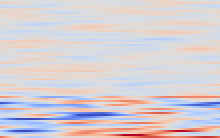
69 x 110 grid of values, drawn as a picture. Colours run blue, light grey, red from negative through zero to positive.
Neither half mirrors the other. The top part is calmer, up to a seam about 70% of the way down. A few values lie far out on both sides of the bulk. The grain runs across in streaks. There is no overall slope.
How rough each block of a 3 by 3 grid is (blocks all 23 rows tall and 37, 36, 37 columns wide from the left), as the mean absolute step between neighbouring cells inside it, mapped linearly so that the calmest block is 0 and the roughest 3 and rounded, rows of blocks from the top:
0 0 0 / 0 0 0 / 3 3 3
